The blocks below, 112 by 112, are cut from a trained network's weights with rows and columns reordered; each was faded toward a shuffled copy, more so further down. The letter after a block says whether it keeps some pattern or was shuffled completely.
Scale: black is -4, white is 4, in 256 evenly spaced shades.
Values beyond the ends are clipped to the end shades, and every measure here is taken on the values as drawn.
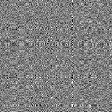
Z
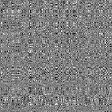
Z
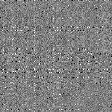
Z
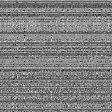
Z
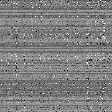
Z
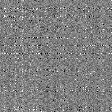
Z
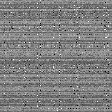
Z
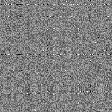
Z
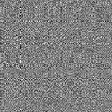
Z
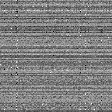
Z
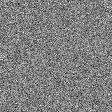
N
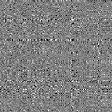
Z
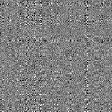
Z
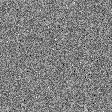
N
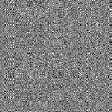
Z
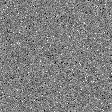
N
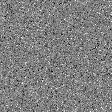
N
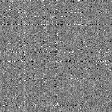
Z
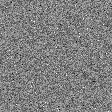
N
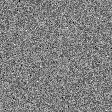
N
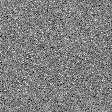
N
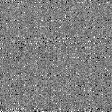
Z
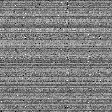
Z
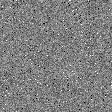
N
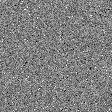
N
